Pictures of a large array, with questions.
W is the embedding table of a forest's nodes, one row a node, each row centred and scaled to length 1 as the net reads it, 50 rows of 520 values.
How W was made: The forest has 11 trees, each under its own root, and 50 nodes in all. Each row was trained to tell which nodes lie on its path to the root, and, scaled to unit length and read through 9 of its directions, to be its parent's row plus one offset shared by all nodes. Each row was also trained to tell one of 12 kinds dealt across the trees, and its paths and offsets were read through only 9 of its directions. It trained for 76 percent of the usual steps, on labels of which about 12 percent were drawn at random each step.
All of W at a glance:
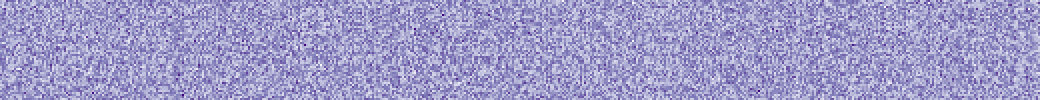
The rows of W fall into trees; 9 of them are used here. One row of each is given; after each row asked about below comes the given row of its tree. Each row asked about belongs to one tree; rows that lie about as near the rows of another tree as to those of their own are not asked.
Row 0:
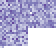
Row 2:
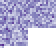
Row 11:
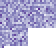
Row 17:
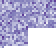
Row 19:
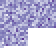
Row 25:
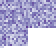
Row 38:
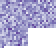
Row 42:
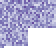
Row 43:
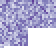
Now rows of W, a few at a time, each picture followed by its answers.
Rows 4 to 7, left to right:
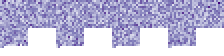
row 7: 19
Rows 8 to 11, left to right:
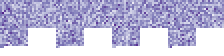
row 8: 42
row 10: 19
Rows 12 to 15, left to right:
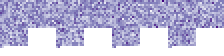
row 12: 43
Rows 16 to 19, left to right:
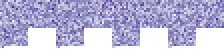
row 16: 17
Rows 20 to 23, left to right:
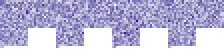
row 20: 19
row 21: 43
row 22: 17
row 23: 19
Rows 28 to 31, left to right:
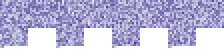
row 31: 19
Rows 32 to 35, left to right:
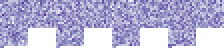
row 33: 17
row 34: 17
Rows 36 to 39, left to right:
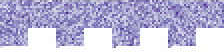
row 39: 19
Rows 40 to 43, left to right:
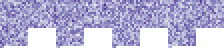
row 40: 17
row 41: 17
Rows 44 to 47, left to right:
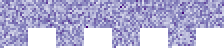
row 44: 43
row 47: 25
